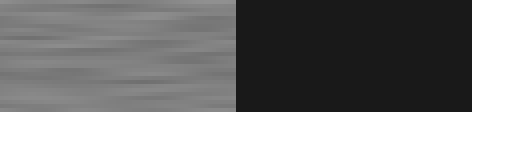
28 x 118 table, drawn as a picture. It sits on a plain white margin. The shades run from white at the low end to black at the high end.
The table splits into one row of 2 panels. Panel 1,1: middling, streaked across, faint in contrast. Panel 1,2: very high, flat.
